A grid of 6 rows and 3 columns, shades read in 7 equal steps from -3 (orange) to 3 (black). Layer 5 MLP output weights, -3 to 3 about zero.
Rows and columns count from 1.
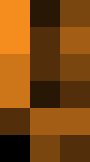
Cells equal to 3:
1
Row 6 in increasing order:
0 1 3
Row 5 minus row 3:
3 -2 -1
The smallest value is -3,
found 2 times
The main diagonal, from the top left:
-3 1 0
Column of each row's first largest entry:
2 2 2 2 1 1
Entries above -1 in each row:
2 1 2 2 1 3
